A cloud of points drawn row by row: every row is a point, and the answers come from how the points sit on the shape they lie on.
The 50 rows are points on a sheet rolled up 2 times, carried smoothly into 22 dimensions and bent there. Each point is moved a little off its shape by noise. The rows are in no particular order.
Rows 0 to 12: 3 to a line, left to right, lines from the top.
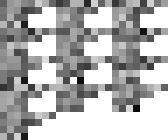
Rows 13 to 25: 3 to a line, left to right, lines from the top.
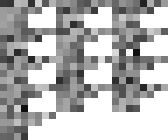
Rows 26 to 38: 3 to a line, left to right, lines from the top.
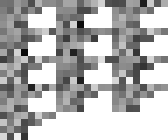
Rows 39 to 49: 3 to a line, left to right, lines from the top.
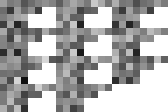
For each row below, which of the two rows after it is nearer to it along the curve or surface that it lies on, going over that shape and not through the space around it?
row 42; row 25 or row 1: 1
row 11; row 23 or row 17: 17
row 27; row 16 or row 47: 47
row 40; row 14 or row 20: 20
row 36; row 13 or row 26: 26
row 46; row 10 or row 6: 6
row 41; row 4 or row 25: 4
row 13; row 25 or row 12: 12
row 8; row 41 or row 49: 41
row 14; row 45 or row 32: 32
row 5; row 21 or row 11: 21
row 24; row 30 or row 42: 30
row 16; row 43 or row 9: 9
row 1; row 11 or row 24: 24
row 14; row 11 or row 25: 11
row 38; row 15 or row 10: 15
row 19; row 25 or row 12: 12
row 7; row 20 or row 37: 20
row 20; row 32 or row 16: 16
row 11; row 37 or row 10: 37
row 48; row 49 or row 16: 49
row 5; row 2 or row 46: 2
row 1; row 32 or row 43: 32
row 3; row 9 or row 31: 9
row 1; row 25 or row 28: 28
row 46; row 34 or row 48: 48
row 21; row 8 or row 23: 8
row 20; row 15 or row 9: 15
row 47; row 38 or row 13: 13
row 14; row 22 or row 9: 9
